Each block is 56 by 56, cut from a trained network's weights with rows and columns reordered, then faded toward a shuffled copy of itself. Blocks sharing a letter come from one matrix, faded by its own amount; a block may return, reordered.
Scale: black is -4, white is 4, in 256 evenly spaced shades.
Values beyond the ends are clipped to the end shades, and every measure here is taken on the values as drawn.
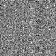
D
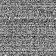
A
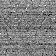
A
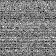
A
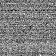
A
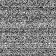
A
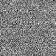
D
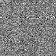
D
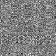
D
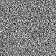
D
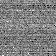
A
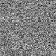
D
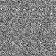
D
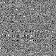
D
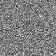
D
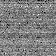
A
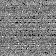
A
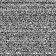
A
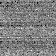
A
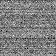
A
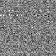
D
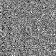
D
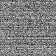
A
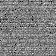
A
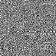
D
